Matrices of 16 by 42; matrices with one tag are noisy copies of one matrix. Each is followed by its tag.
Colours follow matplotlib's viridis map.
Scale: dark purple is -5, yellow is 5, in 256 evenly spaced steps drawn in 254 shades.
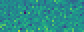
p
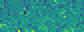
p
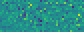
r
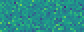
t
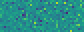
r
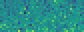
p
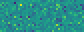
t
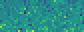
p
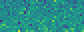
p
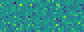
t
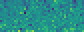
p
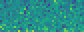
p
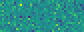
t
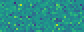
t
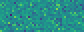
t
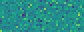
r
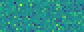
t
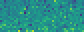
p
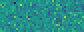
t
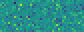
t
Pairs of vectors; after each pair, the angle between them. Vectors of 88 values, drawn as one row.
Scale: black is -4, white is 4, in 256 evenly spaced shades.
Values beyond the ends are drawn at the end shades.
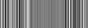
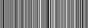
orthogonal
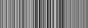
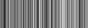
partly opposed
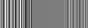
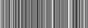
partly aligned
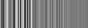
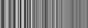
nearly parallel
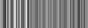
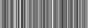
partly aligned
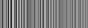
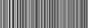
nearly opposite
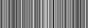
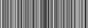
nearly opposite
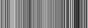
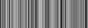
orthogonal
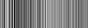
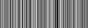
orthogonal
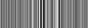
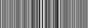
nearly opposite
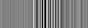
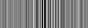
nearly parallel
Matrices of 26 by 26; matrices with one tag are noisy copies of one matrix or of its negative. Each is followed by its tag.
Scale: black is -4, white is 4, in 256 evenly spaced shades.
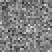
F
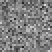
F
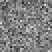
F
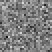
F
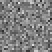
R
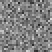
R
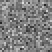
F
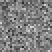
F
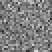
R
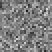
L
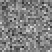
F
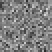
L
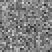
F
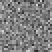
R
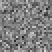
L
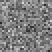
F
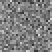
R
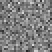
R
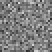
R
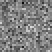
F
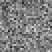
F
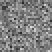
F
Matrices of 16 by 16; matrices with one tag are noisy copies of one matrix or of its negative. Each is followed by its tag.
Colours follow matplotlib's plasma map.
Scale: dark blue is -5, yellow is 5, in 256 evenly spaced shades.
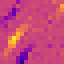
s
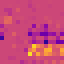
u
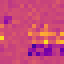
u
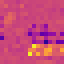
u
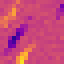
s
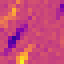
s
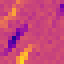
s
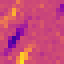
s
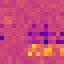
u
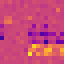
u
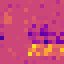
u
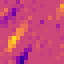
s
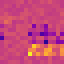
u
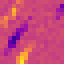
s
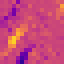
s
